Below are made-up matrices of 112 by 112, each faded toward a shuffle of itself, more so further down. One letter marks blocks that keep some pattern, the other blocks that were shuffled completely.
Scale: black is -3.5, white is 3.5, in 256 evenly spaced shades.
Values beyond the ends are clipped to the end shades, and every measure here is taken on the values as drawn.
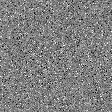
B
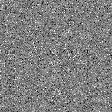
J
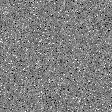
B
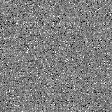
J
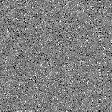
J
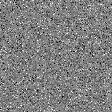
J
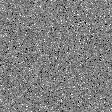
B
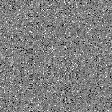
J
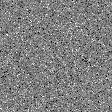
B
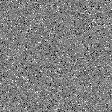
J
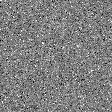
B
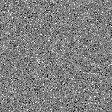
J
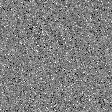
B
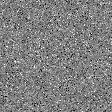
B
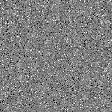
J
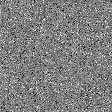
B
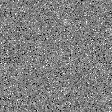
J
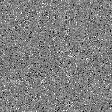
J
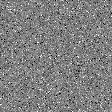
B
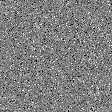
B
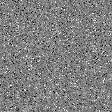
J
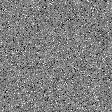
B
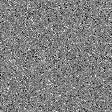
J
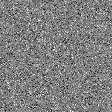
J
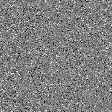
J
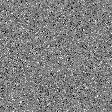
B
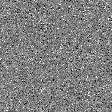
J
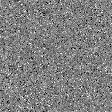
J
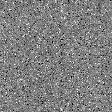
J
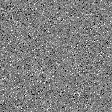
J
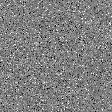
J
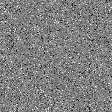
J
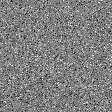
B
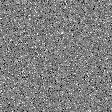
B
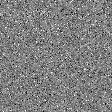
J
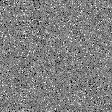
J
